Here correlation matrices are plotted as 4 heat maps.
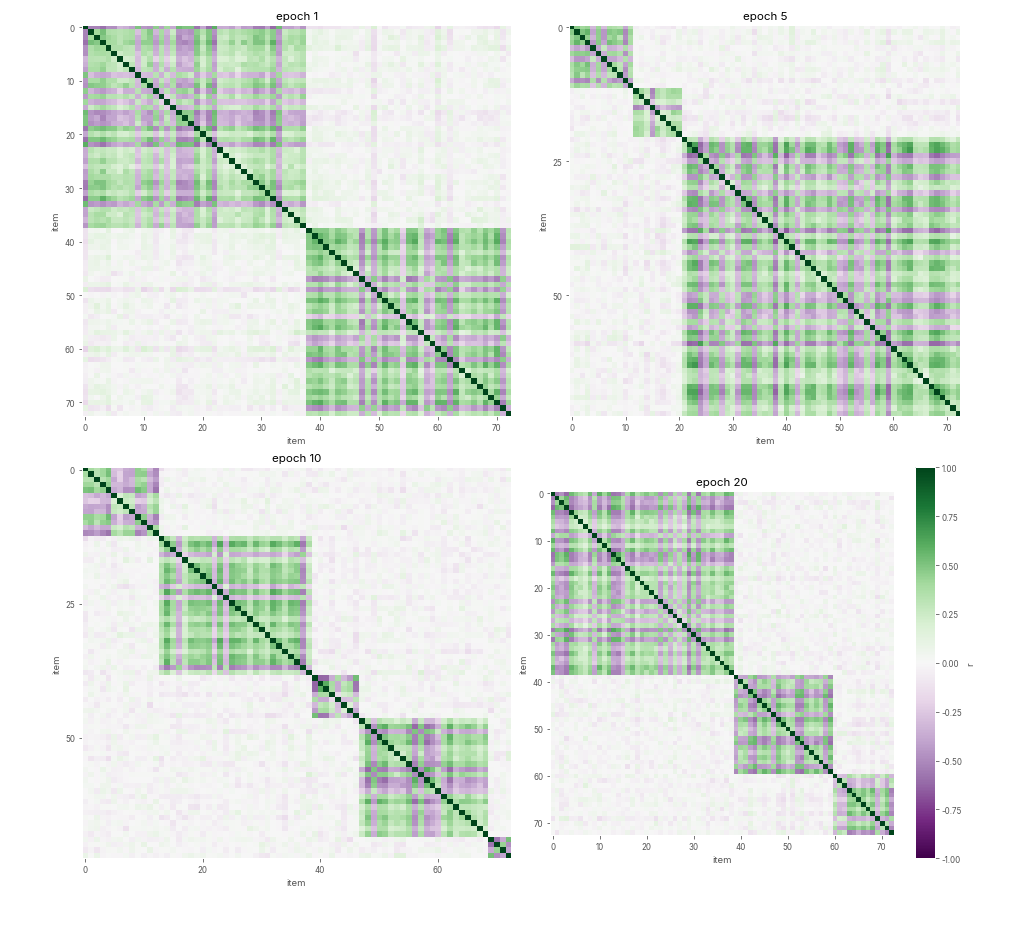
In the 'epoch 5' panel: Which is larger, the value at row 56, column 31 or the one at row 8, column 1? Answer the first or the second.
the second
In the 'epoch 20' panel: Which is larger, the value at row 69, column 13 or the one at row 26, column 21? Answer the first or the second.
the second
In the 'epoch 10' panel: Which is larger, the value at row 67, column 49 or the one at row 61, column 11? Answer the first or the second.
the second
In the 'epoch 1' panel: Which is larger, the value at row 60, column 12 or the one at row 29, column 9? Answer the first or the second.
the first
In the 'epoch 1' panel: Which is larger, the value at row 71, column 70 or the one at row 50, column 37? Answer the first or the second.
the second
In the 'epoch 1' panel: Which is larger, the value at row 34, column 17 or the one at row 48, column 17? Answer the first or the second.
the second
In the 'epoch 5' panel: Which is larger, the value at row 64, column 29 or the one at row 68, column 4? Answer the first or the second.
the first
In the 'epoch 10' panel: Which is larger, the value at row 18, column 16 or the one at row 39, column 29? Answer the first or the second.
the second
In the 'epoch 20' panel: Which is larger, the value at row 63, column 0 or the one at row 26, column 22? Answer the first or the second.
the second
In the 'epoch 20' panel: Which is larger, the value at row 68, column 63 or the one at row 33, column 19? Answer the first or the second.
the first
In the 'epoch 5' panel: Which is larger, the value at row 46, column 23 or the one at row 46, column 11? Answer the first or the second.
the first
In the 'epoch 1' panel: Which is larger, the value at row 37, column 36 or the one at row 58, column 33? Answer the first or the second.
the first
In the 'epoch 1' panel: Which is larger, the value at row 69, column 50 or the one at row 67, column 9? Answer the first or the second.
the first
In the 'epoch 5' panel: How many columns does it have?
73
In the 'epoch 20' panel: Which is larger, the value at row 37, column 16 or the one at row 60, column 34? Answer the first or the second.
the first
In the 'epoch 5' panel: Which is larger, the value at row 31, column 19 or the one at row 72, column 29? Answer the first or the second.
the second
